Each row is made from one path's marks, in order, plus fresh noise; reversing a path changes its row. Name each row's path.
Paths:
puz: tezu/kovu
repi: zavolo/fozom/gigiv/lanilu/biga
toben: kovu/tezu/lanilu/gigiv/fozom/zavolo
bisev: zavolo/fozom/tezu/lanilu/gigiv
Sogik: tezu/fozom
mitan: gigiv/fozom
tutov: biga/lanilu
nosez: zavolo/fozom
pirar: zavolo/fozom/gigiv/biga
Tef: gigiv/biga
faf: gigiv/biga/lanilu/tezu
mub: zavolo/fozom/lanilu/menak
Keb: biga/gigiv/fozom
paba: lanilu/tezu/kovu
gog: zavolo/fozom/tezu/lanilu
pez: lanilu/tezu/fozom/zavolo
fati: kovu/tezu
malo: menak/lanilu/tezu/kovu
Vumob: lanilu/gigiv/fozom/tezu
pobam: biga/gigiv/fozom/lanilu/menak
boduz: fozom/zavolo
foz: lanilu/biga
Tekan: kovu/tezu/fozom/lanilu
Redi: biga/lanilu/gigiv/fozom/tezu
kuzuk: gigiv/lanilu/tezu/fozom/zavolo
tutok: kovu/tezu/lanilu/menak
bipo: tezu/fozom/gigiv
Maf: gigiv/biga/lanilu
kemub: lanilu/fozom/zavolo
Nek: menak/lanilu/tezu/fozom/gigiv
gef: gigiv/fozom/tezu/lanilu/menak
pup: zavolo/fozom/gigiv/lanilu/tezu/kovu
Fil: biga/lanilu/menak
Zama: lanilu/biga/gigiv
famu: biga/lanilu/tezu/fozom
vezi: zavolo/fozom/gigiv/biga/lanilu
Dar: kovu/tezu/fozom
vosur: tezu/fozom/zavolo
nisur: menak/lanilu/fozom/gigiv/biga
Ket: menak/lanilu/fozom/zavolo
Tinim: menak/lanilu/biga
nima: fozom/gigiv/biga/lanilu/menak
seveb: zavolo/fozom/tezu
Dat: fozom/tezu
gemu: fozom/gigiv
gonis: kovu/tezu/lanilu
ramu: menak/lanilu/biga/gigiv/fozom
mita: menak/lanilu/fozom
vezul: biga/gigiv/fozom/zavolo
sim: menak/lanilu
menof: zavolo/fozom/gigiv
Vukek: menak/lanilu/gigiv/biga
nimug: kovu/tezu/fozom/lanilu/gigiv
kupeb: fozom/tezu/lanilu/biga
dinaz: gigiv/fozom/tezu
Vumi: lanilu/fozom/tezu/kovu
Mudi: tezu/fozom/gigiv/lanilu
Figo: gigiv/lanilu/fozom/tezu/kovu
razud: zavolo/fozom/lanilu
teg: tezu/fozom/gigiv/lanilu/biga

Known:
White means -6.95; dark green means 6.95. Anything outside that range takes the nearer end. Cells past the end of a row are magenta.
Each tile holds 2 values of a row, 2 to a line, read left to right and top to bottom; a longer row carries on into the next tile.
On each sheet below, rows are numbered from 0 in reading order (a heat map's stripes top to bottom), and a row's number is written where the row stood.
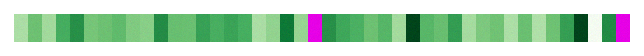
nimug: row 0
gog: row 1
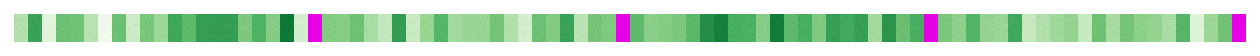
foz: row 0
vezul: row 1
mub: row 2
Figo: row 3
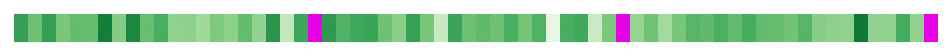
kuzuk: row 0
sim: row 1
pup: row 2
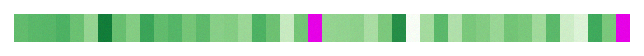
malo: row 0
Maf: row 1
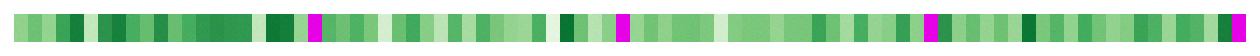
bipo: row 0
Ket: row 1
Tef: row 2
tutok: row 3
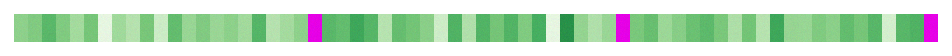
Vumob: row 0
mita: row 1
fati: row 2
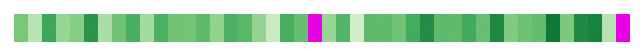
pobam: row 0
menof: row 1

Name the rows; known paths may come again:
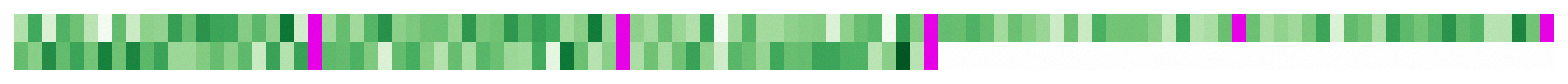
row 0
foz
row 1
nimug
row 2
Keb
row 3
Vumi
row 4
nima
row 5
famu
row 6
Ket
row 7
teg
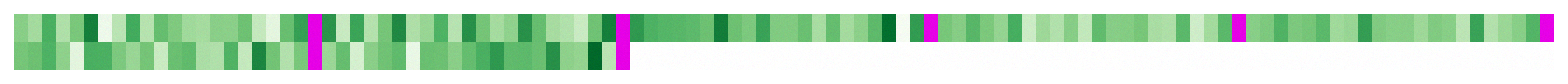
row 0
tutov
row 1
Fil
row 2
seveb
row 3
Figo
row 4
faf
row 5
kemub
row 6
repi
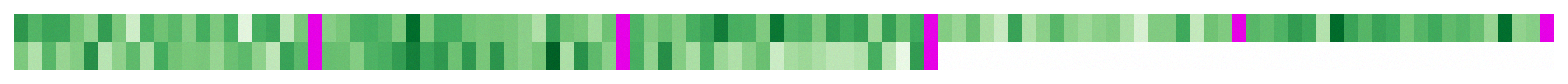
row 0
sim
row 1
paba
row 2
mub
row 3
vezul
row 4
Nek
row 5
pobam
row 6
razud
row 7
dinaz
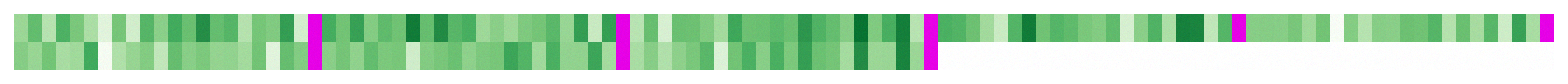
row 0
Vukek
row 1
kuzuk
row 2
pirar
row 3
boduz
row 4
ramu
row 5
Redi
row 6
Tef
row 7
vezi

